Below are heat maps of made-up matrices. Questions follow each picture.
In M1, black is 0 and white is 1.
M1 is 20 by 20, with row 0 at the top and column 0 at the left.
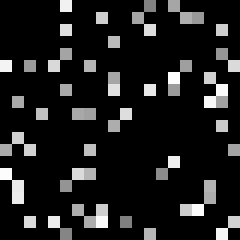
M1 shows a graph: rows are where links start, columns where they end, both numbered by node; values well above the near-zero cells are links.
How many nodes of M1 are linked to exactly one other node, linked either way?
3
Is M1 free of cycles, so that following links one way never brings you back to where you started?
no
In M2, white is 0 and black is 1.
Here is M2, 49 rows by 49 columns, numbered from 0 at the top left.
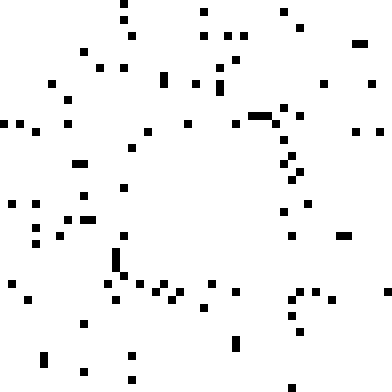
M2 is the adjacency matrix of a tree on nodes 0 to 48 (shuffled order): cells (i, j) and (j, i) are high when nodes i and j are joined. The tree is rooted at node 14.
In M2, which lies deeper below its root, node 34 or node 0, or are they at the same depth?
the same depth
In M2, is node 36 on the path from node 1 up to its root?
yes
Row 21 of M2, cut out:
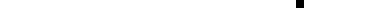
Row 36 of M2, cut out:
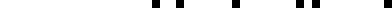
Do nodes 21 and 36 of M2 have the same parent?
yes
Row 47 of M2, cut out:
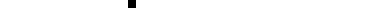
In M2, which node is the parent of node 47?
16
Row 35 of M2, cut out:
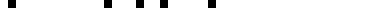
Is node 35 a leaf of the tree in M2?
no
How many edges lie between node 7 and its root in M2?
4
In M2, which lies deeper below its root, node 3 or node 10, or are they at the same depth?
node 10
